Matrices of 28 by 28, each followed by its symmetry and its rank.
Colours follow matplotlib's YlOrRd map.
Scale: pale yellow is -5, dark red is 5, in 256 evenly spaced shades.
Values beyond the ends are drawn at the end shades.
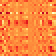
neither, rank three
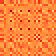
symmetric, rank three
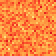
neither, full rank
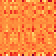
neither, rank three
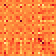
symmetric, rank three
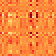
neither, rank two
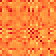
symmetric, rank three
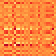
neither, rank two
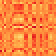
neither, rank two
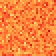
neither, full rank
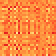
neither, rank three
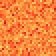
neither, full rank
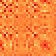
symmetric, rank three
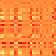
neither, rank two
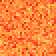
neither, full rank
